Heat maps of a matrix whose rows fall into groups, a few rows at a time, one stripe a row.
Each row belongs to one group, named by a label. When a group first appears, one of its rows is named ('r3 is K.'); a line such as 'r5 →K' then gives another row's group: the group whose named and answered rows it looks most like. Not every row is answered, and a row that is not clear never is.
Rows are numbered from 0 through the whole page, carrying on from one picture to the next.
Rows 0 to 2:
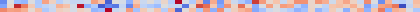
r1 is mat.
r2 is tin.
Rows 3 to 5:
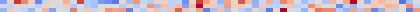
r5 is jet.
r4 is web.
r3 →mat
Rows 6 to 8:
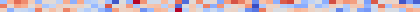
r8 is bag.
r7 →tin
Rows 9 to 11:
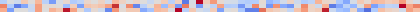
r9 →web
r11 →bag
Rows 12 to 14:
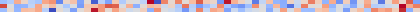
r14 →web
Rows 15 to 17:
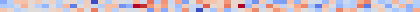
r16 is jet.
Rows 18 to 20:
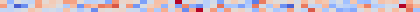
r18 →bag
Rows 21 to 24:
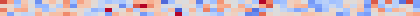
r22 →jet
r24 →bag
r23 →tin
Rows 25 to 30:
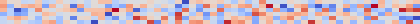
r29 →mat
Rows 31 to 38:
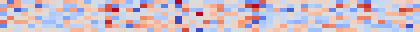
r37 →jet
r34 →web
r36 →tin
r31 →bag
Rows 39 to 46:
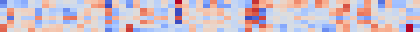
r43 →bag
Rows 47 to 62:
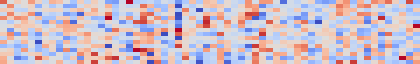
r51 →tin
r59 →jet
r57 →jet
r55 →jet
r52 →jet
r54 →bag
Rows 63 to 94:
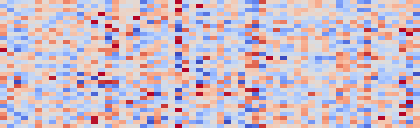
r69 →tin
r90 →bag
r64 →web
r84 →mat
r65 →bag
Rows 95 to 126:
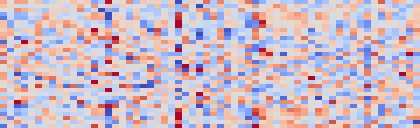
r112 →web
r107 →bag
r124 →bag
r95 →tin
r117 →tin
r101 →bag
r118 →web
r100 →bag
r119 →jet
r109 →jet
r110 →tin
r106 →tin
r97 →mat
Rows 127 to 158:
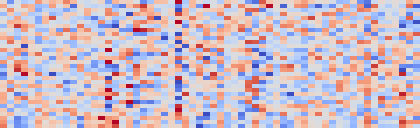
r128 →jet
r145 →web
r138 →web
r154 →bag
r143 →mat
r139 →tin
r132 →mat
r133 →mat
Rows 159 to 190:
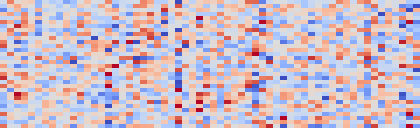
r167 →jet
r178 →jet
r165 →mat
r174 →jet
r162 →jet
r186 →web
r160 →mat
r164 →jet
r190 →jet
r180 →tin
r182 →mat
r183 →mat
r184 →web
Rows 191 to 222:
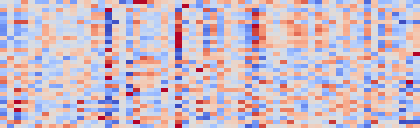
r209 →jet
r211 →jet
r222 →bag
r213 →mat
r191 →jet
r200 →bag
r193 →tin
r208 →web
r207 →tin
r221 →mat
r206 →jet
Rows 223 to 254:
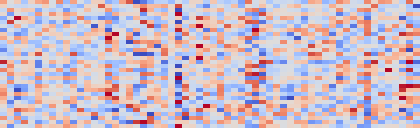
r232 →tin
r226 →bag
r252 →web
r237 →web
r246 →tin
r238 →jet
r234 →web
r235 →jet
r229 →web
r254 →bag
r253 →jet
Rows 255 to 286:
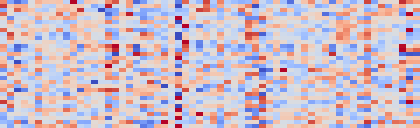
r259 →bag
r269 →bag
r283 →web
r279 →bag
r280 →jet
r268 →mat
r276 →jet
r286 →bag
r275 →web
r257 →mat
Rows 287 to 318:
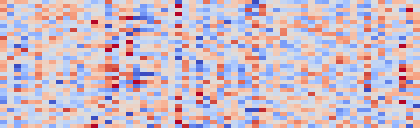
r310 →web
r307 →jet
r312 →web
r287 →tin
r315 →jet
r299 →tin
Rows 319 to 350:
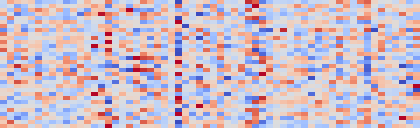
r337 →bag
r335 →mat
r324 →bag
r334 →bag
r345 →web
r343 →bag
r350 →tin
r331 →tin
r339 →mat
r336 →jet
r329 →tin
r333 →jet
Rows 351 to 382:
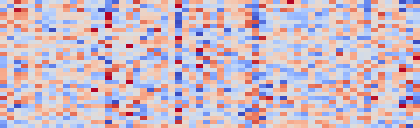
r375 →jet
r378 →bag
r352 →bag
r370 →tin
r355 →tin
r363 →web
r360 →bag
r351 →mat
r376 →mat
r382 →jet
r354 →tin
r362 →tin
